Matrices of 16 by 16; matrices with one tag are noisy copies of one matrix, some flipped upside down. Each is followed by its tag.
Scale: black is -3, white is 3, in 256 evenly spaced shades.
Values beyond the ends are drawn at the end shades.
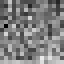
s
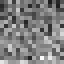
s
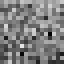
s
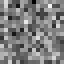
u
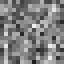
u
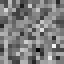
u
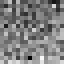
s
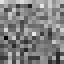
s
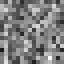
u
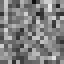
u
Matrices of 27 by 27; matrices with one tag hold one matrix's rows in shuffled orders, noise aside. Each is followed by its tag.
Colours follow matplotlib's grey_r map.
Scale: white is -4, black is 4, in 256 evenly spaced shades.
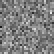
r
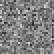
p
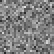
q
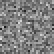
p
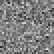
q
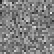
r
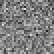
q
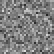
q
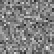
q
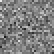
p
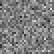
r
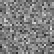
r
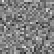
q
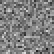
q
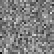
r
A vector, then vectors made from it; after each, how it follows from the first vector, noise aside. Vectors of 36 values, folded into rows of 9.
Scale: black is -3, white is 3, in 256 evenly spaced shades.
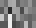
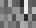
reversed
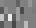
partly zeroed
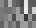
reversed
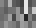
reversed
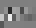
partly zeroed
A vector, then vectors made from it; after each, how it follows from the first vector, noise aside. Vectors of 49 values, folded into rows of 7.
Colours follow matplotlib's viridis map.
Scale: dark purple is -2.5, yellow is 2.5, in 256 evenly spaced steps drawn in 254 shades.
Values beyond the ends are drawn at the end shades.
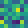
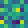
copied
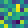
copied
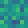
shrunk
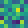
copied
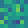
shrunk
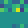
partly zeroed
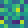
copied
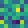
copied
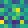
copied
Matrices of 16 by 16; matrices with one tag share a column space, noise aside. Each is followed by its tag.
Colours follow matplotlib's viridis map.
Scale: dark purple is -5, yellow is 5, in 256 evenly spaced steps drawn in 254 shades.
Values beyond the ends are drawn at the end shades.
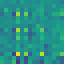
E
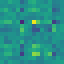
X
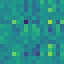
X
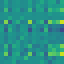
X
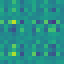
X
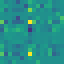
X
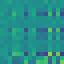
E
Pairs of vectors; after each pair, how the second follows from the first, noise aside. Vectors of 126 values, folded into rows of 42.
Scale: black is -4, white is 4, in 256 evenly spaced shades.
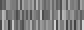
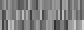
sign-scrambled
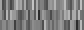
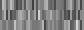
negated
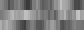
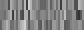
sign-scrambled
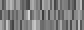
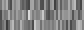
sign-scrambled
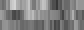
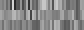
sign-scrambled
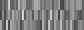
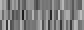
negated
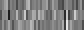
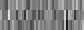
negated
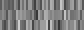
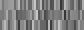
negated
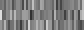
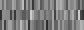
negated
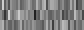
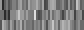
sign-scrambled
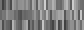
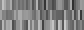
negated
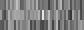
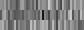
negated
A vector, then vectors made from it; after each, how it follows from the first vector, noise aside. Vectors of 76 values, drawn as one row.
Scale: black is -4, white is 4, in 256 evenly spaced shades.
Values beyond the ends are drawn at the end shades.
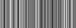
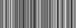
reversed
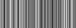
copied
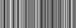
copied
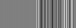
partly zeroed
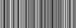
copied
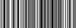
scaled up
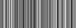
reversed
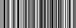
scaled up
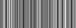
reversed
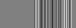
partly zeroed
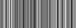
reversed
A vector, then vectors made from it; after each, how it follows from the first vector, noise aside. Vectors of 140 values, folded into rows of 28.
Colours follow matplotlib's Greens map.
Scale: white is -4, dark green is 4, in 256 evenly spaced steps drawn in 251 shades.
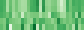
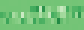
partly zeroed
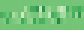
partly zeroed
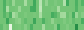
partly zeroed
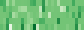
partly zeroed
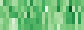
wrapped around
